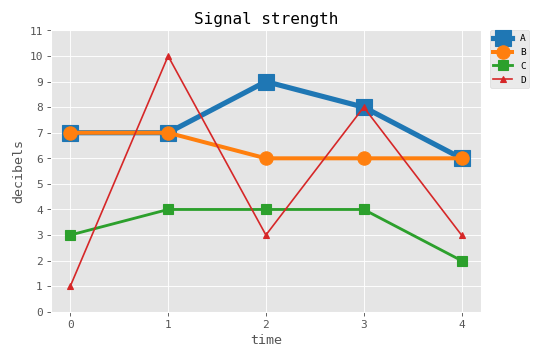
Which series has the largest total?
A
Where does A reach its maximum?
2
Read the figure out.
Title: Signal strength
x-axis: time, ticks 0 1 2 3 4
y-axis: decibels, ticks 0 1 2 3 4 5 6 7 8 9 10 11
Legend: A, B, C, D
Values:
A: 7 7 9 8 6
B: 7 7 6 6 6
C: 3 4 4 4 2
D: 1 10 3 8 3
